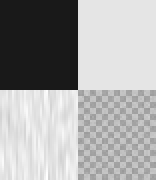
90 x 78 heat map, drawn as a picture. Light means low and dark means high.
The table splits into 2 rows of 2 panels. Panel 1,1: very high, flat. Panel 1,2: very low, flat. Panel 2,1: very low, streaked downward, faint in contrast. Panel 2,2: low, checkered.
